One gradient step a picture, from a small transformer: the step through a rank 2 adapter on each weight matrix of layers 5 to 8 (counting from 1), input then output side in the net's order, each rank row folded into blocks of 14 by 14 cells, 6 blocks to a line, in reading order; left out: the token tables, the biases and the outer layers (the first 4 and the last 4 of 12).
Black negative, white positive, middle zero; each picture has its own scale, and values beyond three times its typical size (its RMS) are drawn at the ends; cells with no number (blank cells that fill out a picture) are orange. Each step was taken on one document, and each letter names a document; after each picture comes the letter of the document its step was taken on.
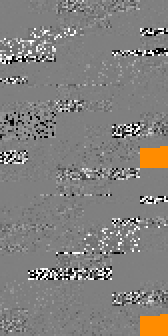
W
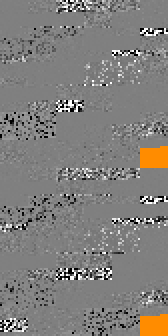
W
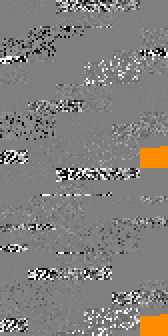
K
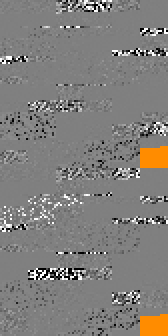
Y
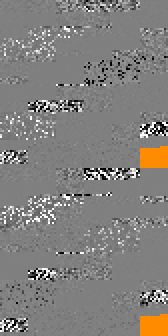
K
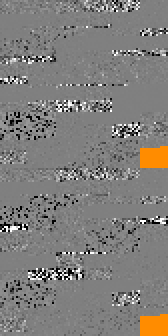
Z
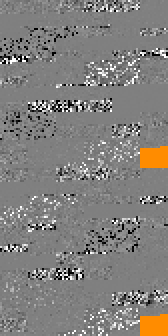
Z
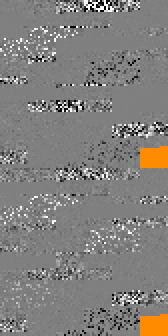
Z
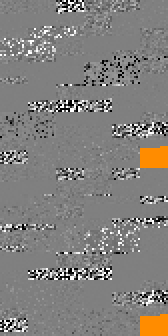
W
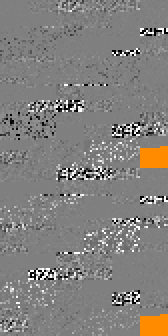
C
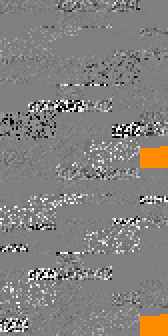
C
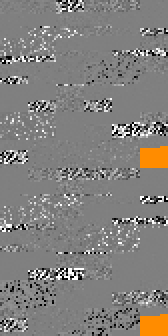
Y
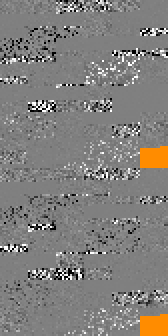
Z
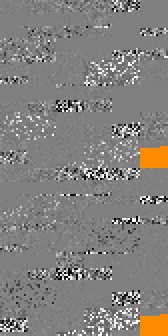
Z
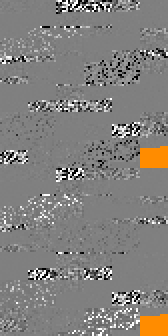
Y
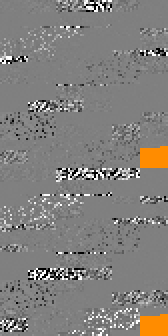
Y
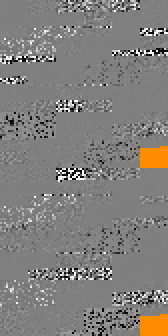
W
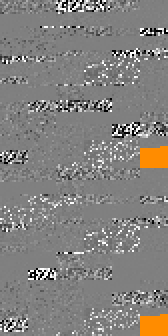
C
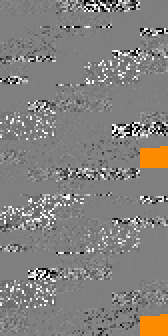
K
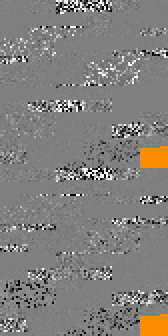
Z
